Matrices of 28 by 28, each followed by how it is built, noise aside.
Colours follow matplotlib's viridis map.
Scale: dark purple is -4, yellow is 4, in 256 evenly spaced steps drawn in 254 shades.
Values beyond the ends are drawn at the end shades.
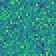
noise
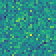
noise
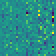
uneven columns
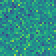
noise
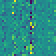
uneven columns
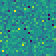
noise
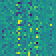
uneven columns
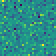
noise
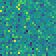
noise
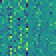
uneven columns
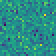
noise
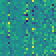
uneven columns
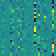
uneven columns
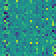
uneven columns
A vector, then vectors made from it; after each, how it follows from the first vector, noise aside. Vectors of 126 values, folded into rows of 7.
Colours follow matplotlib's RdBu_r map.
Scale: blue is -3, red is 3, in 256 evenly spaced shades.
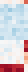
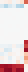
partly zeroed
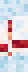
wrapped around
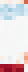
partly zeroed
